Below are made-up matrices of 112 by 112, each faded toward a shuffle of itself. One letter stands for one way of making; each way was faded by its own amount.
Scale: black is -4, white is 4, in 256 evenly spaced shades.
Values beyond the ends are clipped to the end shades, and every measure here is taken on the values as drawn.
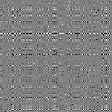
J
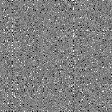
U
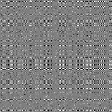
J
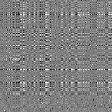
J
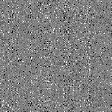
U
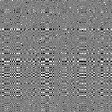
J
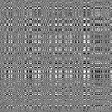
J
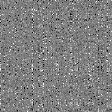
U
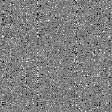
U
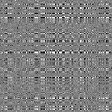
J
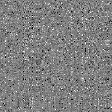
U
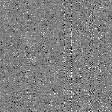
U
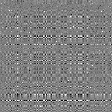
J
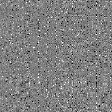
U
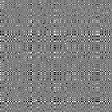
J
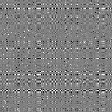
J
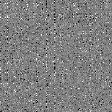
U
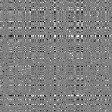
J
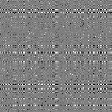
J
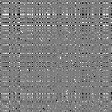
J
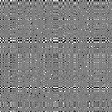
J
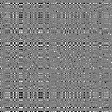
J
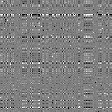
J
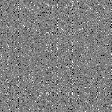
U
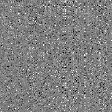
U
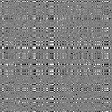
J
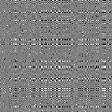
J
